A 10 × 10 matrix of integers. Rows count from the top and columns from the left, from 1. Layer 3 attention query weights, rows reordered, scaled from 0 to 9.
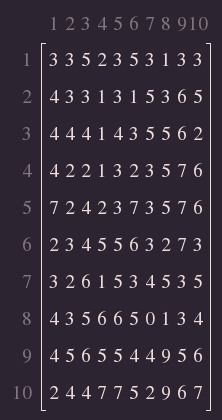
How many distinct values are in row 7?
6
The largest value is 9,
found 2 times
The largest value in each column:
7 5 6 7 7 7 5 9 7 7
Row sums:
31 34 38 35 46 40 37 37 53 53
